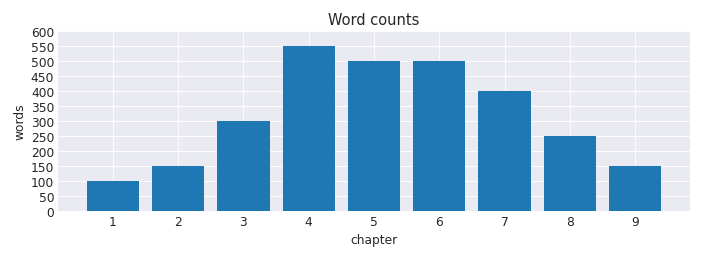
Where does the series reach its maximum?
4
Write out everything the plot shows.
Title: Word counts
x-axis: chapter, ticks 1 2 3 4 5 6 7 8 9
y-axis: words, ticks 0 50 100 150 200 250 300 350 400 450 500 550 600
Values:
100 150 300 550 500 500 400 250 150
